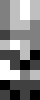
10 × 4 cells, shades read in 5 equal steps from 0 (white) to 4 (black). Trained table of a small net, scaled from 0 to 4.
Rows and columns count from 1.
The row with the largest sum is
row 10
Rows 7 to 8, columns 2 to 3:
3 4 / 0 2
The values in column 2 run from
0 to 4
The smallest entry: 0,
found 6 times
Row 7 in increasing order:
0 3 3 4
